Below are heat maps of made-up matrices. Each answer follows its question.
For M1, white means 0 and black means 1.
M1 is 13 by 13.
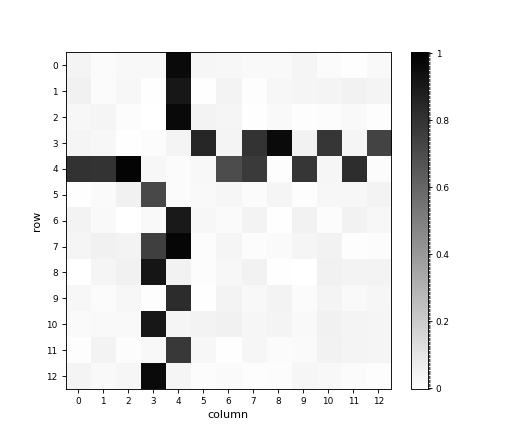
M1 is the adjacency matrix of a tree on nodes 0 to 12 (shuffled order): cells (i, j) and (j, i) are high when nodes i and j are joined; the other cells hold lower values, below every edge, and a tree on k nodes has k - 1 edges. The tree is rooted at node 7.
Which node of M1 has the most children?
4
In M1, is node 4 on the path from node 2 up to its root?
yes
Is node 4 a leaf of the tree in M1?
no
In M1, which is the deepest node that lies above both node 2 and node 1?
4
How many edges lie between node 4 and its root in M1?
1
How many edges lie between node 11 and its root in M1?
2
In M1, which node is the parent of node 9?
4
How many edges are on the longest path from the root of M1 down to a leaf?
2
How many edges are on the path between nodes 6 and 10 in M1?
4
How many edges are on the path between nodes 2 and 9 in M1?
2
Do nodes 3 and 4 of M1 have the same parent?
yes
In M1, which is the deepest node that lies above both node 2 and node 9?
4
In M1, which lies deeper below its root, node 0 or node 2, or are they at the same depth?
the same depth
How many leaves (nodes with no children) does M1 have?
10
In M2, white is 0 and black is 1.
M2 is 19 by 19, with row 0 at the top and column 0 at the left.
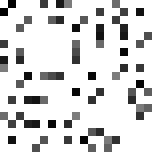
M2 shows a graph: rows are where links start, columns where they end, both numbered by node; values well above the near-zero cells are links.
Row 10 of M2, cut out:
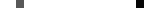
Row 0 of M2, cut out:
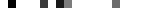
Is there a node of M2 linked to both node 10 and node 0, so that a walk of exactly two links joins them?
no
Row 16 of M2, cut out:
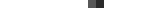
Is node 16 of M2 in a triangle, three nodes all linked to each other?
yes
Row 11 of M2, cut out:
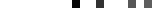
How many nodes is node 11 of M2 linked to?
4
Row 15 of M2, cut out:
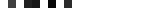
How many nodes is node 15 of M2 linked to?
5
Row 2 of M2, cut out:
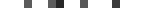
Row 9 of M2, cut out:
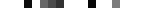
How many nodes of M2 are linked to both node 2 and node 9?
4
